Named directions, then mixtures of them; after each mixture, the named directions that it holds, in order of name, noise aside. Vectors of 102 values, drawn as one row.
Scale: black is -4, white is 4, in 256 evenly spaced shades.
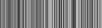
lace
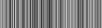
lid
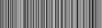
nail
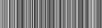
lid, nail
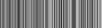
lace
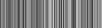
lace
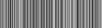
lid, nail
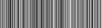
lace, lid, nail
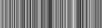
lace, lid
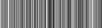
lace, lid, nail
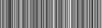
lace, lid, nail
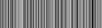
nail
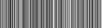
lace, lid, nail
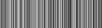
lace, lid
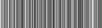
lace, lid, nail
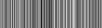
lace, lid, nail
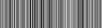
lid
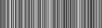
lid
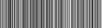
lace, lid, nail
